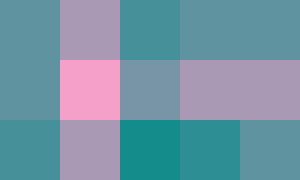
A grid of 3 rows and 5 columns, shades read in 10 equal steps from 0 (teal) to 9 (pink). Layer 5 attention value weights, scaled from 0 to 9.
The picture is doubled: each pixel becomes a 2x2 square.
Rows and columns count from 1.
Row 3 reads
2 6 0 1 3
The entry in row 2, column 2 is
9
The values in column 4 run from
1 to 6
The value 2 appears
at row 1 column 3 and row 3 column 1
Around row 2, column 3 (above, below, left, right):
2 0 9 6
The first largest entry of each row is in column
2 2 2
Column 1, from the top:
3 3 2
